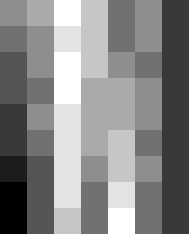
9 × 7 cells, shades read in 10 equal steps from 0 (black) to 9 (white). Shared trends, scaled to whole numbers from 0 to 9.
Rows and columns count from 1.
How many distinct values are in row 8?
5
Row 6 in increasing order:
2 2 4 4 6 7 8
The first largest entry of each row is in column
3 3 3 3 3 3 3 3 5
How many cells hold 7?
6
